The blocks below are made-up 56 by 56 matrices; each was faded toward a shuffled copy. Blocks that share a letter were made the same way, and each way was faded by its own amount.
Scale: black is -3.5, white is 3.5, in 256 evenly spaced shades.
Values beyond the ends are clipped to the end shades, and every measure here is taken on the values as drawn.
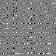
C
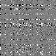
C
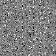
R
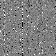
R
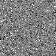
R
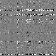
C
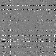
C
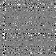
C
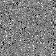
R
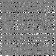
C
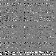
C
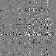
C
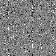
R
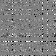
C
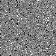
R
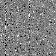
R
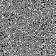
R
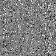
R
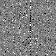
R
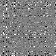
C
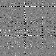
C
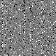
R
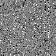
R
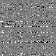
C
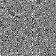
R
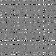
C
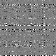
C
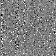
R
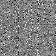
R
